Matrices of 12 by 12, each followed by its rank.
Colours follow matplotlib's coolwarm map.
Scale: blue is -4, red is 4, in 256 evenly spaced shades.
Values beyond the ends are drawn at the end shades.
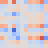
two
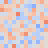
full rank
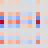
one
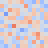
full rank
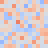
full rank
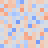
full rank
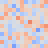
full rank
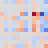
two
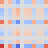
one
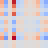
one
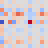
two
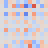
two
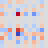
two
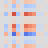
one
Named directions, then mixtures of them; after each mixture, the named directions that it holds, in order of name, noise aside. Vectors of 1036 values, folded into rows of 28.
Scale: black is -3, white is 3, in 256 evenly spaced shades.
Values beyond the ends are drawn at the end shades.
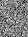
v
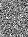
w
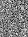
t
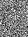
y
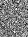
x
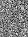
t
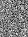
t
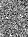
t, w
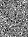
v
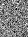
x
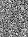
t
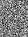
t, y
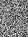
x, y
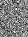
x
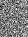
w, x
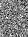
t, w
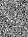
v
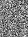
t, y
